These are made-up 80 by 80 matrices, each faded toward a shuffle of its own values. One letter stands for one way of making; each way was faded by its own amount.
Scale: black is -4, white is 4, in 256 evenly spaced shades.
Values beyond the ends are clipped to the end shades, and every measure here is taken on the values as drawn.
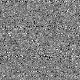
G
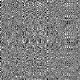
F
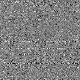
G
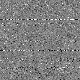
G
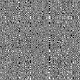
F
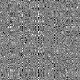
F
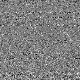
G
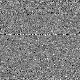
G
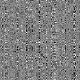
F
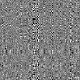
F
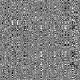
F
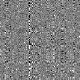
F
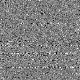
G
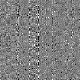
F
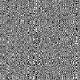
F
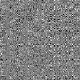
F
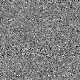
G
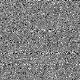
G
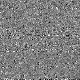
G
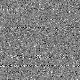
G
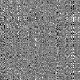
F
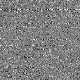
G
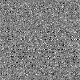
G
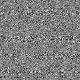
G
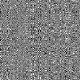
F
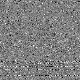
G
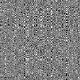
F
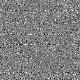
G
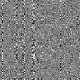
F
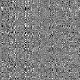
F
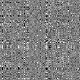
F
